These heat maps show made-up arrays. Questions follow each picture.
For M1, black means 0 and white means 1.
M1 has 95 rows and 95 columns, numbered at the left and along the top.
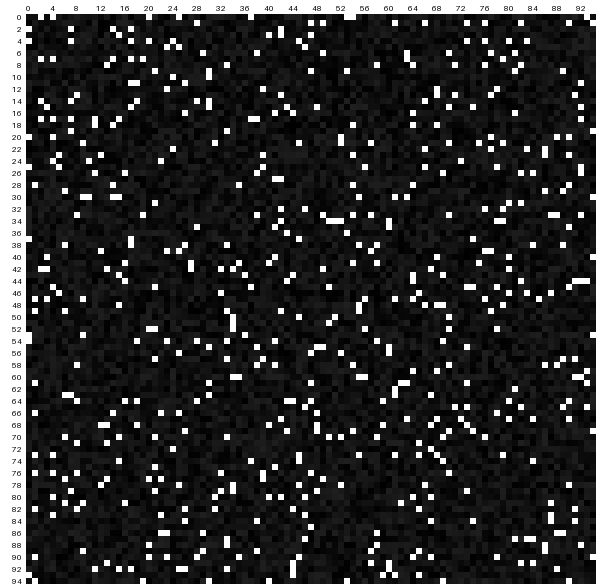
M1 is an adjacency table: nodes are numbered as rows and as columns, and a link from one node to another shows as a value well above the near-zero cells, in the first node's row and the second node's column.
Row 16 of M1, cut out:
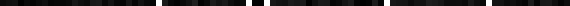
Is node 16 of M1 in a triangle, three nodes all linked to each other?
yes
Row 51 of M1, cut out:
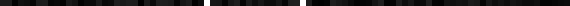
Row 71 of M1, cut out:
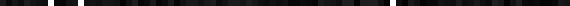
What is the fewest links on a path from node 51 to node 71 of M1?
4
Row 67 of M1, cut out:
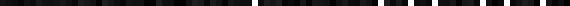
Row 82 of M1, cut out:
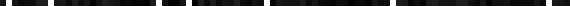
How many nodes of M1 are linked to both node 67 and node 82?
0
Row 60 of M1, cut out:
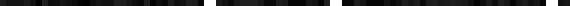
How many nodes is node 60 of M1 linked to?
6
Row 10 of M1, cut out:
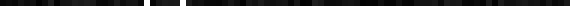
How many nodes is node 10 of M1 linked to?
2
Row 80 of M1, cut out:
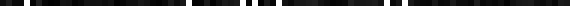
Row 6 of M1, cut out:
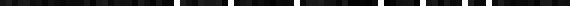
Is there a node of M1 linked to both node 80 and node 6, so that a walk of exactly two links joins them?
no
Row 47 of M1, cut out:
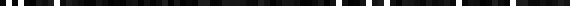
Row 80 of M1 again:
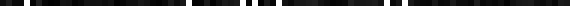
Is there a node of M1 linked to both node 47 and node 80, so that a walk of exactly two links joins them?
yes
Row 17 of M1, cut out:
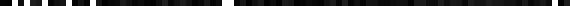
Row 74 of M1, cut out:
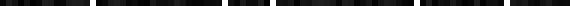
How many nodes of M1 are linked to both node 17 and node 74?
2
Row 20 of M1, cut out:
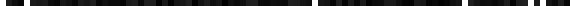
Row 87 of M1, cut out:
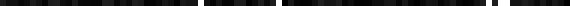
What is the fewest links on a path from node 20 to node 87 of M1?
3
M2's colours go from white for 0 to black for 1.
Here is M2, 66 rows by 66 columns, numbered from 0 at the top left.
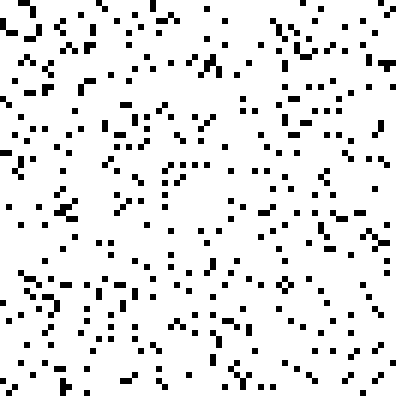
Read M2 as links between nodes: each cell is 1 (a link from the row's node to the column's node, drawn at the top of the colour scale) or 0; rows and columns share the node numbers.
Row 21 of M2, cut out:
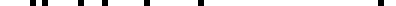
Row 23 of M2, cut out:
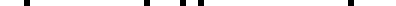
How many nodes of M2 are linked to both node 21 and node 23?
2
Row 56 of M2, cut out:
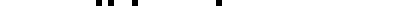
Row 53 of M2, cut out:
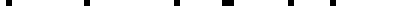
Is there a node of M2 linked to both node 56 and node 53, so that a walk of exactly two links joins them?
no
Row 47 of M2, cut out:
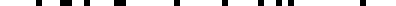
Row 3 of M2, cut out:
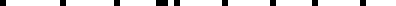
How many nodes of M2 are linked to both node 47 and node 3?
5
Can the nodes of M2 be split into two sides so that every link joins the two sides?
no
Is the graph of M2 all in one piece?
yes
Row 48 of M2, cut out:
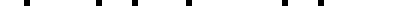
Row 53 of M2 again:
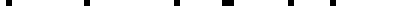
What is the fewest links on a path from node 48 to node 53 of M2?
1
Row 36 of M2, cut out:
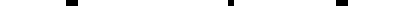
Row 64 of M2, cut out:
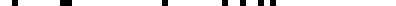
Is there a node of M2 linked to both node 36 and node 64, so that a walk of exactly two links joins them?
yes
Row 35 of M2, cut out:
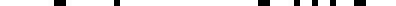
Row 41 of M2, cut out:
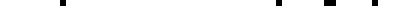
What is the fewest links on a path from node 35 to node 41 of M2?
2
